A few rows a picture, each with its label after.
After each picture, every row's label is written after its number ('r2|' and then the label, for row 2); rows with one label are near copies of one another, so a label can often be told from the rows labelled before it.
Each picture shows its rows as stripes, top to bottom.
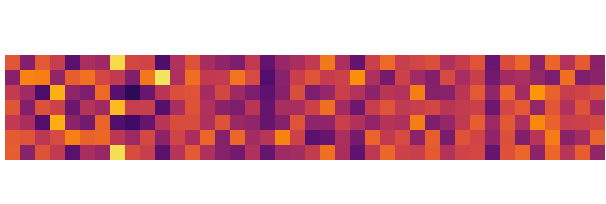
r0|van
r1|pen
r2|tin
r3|van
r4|tin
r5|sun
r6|van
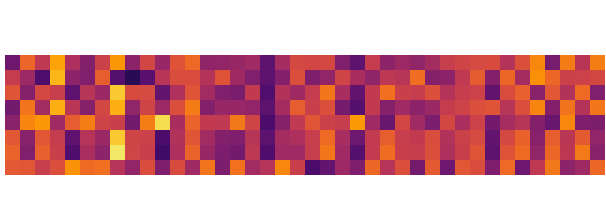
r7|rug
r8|tin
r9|van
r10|rug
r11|pen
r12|van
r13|van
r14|sun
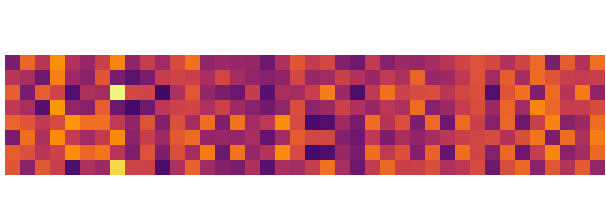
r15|rug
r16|tin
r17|van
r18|tin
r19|sun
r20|rug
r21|sun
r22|van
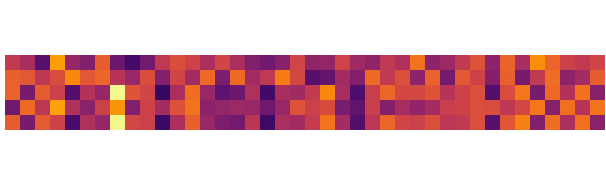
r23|tin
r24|sun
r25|van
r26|rug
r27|van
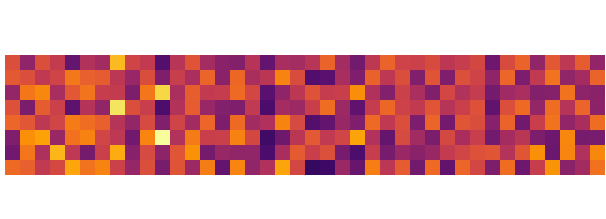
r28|van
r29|sun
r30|pen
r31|van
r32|sun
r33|pen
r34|rug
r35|sun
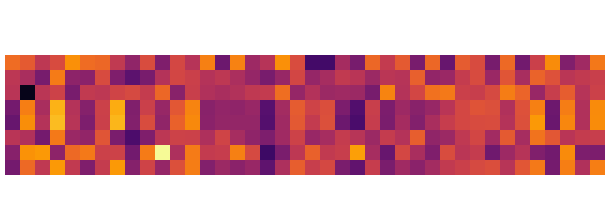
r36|sun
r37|tin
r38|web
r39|rug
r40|rug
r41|tin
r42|pen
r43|rug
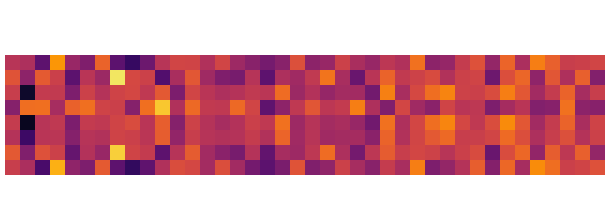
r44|tin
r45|van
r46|web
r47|pen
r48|web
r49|web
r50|van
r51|tin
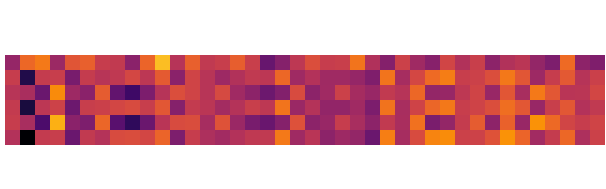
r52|pen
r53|web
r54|tin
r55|web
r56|tin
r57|web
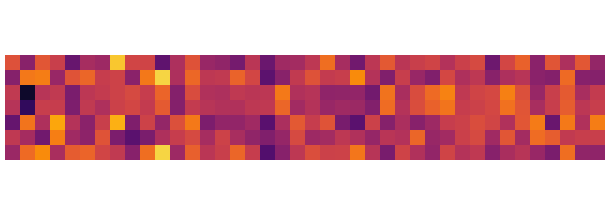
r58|van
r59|pen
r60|web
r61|web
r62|rug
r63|tin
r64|pen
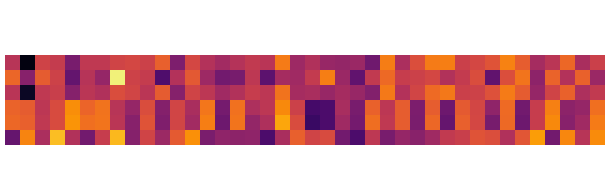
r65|web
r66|van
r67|web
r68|sun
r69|sun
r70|rug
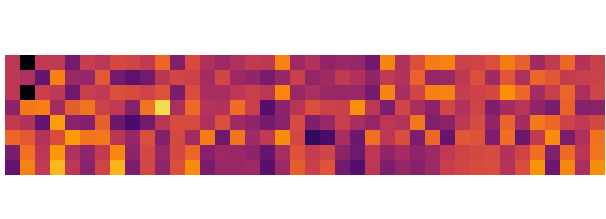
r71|web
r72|tin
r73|web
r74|pen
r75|tin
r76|sun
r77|rug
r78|rug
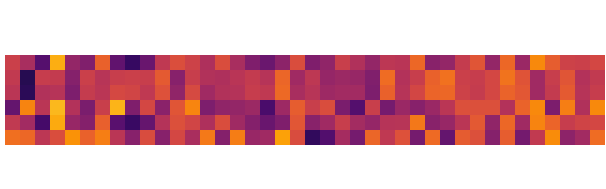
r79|tin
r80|web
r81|web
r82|rug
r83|tin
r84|sun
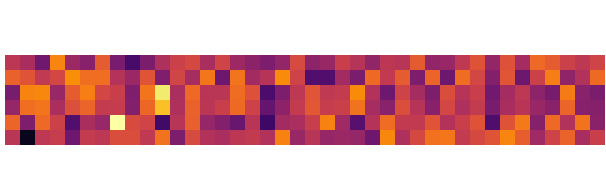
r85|tin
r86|sun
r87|pen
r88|pen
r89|van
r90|web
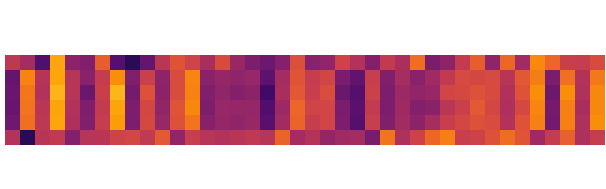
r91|tin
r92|rug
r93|rug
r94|rug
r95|rug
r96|web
